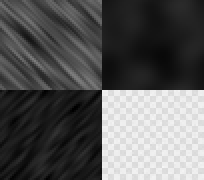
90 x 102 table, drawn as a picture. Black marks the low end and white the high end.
It is made of 2 by 2 panels. Panel 1,1: low, slanting down to the right. Panel 1,2: very low, smooth, faint in contrast. Panel 2,1: very low, slanting up to the right, faint in contrast. Panel 2,2: very high, checkered, faint in contrast.
